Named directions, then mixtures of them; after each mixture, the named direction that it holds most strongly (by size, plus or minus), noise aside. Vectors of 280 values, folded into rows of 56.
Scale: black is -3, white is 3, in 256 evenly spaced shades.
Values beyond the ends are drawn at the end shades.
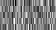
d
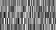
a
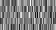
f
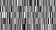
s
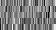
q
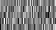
a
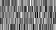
f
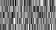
d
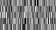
s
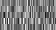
a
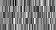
d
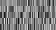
a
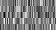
a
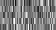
d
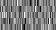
s
